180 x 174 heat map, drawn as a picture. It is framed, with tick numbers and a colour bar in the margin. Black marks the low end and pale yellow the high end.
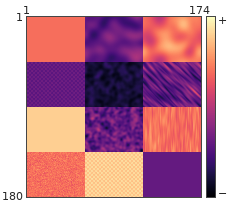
It is made of 4 by 3 panels. Panel 1,1: high, flat. Panel 1,2: low, smooth. Panel 1,3: high, smooth. Panel 2,1: low, checkered, faint in contrast. Panel 2,2: very low, blotchy, faint in contrast. Panel 2,3: low, slanting down to the right. Panel 3,1: very high, flat. Panel 3,2: low, blotchy. Panel 3,3: high, streaked downward, faint in contrast. Panel 4,1: high, fine-grained, faint in contrast. Panel 4,2: very high, checkered, faint in contrast. Panel 4,3: low, flat.
